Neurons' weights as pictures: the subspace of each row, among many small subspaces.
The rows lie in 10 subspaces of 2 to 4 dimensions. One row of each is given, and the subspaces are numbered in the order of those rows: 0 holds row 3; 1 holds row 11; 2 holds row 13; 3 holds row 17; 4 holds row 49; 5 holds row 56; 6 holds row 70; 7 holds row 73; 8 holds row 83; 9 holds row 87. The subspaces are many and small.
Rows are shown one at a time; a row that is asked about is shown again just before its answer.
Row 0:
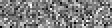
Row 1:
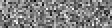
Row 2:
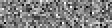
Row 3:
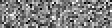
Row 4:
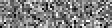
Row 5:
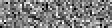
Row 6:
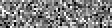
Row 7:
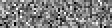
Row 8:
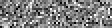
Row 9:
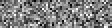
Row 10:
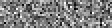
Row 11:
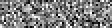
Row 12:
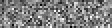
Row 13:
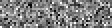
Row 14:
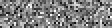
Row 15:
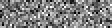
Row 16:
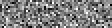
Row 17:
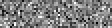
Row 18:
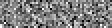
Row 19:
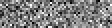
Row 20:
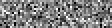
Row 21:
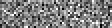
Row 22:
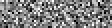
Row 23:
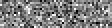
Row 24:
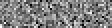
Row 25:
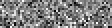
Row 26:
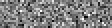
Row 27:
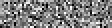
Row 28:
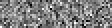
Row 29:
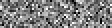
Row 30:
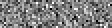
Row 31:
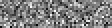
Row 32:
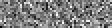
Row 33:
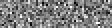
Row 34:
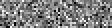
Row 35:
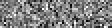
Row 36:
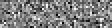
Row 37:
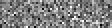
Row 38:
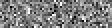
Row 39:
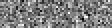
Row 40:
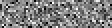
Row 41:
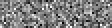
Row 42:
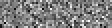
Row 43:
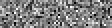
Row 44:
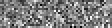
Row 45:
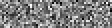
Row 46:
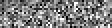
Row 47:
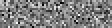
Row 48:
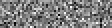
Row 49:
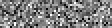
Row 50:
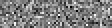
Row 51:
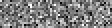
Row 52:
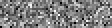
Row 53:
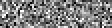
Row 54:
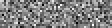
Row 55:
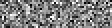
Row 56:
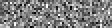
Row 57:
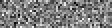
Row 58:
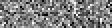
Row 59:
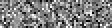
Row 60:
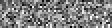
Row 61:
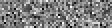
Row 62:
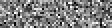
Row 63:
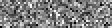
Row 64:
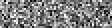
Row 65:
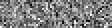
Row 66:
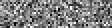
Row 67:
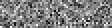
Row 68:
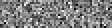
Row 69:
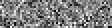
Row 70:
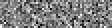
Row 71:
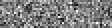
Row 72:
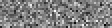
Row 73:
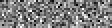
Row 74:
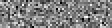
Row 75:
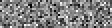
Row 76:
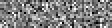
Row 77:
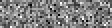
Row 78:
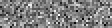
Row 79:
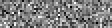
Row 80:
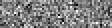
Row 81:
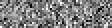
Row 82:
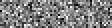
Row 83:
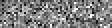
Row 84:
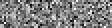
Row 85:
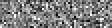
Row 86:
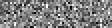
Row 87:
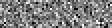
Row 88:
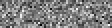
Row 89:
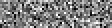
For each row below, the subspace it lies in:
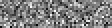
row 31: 4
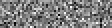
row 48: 4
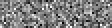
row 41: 1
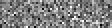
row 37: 0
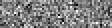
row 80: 0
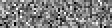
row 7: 8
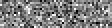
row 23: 0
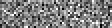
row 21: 0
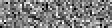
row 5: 5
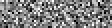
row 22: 7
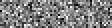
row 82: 6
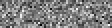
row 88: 8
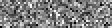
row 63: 5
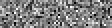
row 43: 1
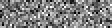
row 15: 9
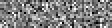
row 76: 7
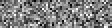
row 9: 8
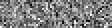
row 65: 4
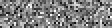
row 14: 2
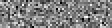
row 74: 7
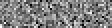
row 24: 6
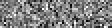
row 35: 3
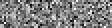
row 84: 0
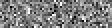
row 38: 0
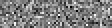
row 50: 1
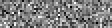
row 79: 3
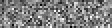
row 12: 8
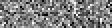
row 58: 9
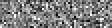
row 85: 4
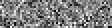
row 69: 3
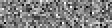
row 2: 9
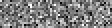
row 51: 6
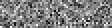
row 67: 4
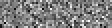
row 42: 6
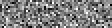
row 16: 9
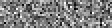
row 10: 9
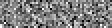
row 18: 6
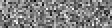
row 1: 7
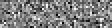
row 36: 4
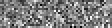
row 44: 8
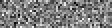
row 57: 7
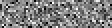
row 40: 9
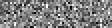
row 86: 5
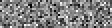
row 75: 6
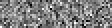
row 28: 2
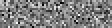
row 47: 7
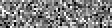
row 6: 3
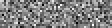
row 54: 7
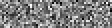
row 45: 0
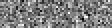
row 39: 7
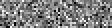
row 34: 3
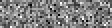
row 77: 0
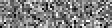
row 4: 4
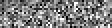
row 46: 8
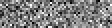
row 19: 9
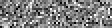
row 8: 1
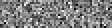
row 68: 6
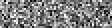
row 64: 7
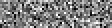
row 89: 4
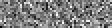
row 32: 5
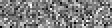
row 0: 2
